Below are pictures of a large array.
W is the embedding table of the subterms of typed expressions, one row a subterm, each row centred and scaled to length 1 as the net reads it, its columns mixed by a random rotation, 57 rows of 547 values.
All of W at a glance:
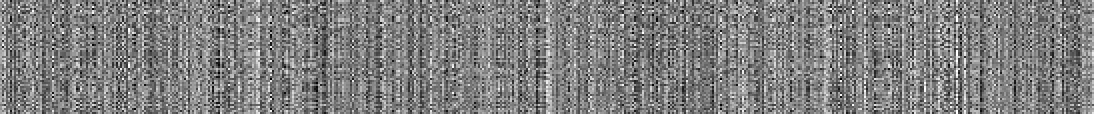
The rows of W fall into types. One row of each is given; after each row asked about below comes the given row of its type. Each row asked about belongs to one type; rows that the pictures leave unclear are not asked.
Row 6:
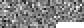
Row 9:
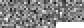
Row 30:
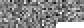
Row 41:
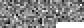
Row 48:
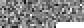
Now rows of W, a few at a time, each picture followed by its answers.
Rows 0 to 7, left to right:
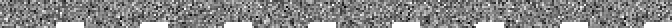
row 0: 9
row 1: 9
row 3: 41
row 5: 41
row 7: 9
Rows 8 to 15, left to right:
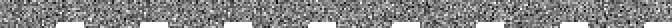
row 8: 30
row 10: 9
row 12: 9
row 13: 48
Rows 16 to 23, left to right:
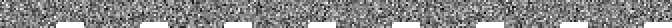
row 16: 6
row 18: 48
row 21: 41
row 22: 48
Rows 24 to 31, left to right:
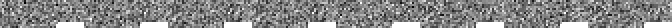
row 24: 48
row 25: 9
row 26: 48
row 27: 48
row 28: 9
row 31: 48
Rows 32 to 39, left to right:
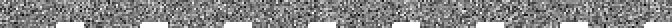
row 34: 9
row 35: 30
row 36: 30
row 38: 48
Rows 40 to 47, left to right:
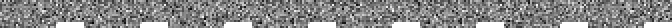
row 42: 9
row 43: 41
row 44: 41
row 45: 41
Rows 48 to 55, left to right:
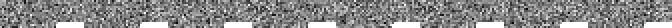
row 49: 30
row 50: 41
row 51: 48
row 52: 41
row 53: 48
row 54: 41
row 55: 30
